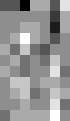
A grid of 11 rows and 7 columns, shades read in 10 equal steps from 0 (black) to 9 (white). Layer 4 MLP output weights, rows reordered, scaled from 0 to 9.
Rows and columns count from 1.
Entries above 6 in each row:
1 0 0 1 1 1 1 2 2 1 1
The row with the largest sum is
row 11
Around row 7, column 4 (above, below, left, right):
5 5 4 5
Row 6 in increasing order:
4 4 5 5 5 6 7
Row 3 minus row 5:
-1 1 -1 2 2 -4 1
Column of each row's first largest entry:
7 7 3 3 3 6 6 2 3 6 6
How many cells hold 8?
3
